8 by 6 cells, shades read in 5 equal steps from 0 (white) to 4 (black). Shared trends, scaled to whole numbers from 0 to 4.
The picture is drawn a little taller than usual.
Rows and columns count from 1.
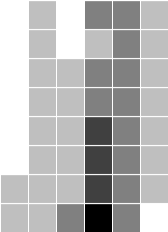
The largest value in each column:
1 1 2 4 2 1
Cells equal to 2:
12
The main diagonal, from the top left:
0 1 1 2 2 1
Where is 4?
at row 8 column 4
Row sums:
6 5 7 7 8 8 9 10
